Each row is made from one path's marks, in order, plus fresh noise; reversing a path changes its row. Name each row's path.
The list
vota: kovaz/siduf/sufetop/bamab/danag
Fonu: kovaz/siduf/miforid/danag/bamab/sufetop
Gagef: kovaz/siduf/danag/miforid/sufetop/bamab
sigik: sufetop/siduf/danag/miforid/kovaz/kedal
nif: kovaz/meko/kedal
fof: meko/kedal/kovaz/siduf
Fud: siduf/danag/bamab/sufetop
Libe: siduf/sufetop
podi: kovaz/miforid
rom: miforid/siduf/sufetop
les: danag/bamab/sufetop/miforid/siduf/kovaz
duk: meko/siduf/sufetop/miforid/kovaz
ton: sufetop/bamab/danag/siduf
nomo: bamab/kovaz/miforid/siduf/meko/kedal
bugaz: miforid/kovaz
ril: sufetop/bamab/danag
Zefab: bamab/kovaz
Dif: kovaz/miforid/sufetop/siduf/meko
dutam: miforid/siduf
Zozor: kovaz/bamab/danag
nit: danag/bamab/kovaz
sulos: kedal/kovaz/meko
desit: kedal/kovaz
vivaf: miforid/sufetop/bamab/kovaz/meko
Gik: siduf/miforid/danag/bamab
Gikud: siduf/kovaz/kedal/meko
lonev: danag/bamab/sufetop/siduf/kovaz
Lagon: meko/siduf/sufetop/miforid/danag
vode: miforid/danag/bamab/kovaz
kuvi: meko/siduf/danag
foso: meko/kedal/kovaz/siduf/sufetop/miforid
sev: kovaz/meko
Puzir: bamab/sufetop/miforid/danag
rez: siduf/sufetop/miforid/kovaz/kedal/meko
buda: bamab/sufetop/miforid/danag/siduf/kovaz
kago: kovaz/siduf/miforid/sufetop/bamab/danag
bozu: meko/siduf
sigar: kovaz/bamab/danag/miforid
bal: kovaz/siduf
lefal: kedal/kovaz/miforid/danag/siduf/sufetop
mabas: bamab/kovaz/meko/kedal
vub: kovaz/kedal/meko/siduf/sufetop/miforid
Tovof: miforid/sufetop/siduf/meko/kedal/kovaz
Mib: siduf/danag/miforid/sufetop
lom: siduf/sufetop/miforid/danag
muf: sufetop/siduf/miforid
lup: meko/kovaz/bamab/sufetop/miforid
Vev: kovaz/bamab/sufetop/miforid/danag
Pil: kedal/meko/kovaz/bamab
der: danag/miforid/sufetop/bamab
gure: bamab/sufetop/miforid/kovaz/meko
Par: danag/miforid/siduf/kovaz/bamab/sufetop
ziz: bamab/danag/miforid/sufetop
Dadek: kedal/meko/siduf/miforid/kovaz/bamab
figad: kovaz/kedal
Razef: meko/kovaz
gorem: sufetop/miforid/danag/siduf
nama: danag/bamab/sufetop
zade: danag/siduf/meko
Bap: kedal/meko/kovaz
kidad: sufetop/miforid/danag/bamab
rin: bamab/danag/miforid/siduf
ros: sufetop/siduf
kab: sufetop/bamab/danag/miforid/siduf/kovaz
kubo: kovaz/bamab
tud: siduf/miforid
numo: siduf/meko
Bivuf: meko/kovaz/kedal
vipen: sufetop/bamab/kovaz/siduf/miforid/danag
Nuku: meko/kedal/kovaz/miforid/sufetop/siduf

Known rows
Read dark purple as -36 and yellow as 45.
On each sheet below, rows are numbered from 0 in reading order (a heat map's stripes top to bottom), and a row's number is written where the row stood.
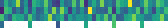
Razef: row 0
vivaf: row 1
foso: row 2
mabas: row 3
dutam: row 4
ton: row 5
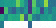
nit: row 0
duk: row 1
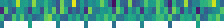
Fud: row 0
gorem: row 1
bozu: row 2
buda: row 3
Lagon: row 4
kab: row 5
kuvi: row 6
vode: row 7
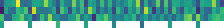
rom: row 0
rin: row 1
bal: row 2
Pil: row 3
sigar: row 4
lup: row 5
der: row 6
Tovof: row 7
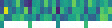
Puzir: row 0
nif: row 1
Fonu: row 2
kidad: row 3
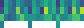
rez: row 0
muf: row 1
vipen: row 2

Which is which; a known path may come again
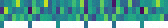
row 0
Zefab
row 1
Razef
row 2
sigar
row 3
numo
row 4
Lagon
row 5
nama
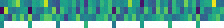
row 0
ziz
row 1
bugaz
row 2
sulos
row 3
kubo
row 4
Fud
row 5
vota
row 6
bal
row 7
rom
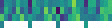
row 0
Gikud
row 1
Dif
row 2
Mib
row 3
Gagef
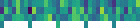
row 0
tud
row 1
Par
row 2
kidad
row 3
rez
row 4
vub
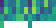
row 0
Vev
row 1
Nuku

